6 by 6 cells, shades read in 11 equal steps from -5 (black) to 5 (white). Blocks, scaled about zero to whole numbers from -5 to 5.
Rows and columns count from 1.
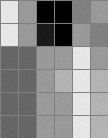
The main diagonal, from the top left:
4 1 1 2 4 2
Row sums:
-4 -3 5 7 6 6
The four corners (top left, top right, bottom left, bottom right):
4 1 -1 2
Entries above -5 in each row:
4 5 6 6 6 6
